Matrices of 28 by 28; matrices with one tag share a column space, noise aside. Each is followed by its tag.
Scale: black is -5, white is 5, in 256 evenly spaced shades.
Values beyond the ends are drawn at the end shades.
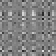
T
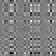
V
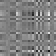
T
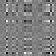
V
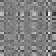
T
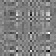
T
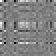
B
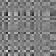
T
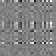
B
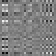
V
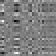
V
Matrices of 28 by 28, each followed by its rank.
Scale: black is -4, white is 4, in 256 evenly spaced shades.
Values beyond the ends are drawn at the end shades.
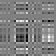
one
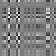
one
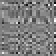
three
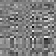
three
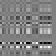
one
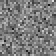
full rank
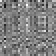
three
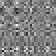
three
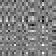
three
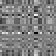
two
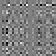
two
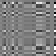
one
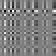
one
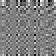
two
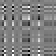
one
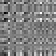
two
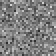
full rank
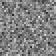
full rank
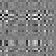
two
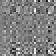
three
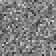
full rank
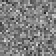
full rank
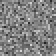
full rank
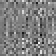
three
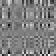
two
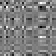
two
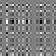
one
